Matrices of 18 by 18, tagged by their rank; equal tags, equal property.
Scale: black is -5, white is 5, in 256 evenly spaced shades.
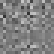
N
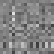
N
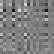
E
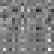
N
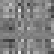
E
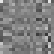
N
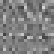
N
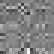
N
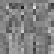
N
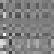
E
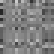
E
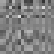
E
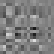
E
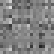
N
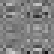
E
